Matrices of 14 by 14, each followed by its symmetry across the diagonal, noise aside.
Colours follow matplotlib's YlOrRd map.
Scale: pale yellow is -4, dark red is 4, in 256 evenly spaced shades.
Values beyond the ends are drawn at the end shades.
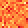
symmetric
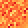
symmetric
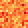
neither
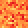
neither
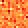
antisymmetric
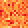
neither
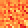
antisymmetric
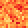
antisymmetric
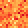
antisymmetric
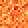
neither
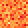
neither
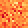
antisymmetric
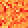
neither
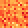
antisymmetric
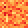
neither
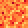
symmetric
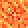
symmetric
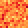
neither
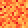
neither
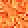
antisymmetric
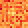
symmetric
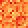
symmetric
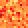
antisymmetric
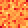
symmetric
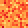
antisymmetric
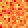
symmetric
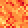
antisymmetric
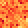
symmetric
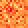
symmetric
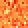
neither
